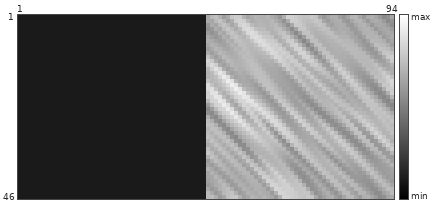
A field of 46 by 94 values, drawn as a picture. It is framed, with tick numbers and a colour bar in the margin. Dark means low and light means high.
The table splits into one row of 2 panels. Panel 1,1: very low, flat. Panel 1,2: high, slanting down to the right.
